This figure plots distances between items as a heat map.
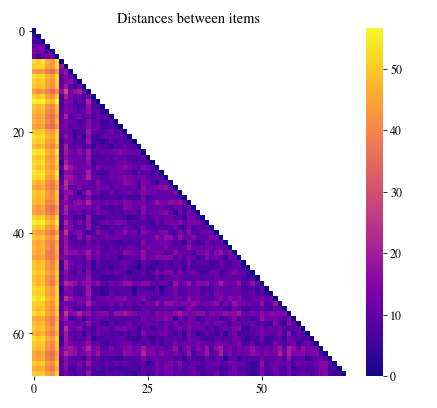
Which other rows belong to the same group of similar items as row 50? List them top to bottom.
6, 7, 8, 9, 10, 11, 12, 13, 14, 15, 16, 17, 18, 19, 20, 21, 22, 23, 24, 25, 26, 27, 28, 29, 30, 31, 32, 33, 34, 35, 36, 37, 38, 39, 40, 41, 42, 43, 44, 45, 46, 47, 48, 49, 51, 52, 53, 54, 55, 56, 57, 58, 59, 60, 61, 62, 63, 64, 65, 66, 67, 68
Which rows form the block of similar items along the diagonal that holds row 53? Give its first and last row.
6 to 68
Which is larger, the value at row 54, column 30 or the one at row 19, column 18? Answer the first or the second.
the first
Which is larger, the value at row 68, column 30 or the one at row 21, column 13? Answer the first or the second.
the first
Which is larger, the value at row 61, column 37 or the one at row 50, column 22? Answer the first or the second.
the second
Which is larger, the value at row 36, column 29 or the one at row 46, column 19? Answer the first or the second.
the first
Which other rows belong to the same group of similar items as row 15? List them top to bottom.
6, 7, 8, 9, 10, 11, 12, 13, 14, 16, 17, 18, 19, 20, 21, 22, 23, 24, 25, 26, 27, 28, 29, 30, 31, 32, 33, 34, 35, 36, 37, 38, 39, 40, 41, 42, 43, 44, 45, 46, 47, 48, 49, 50, 51, 52, 53, 54, 55, 56, 57, 58, 59, 60, 61, 62, 63, 64, 65, 66, 67, 68
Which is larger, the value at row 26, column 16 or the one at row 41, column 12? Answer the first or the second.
the second
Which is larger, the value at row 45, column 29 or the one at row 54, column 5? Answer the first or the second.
the second
